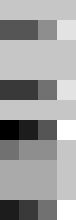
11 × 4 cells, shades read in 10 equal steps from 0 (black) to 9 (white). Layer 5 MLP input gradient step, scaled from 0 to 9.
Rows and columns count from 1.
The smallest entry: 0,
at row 7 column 1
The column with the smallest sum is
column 1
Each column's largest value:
7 7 7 9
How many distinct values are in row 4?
1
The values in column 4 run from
7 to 9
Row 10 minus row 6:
-1 -1 -1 0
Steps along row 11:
up up up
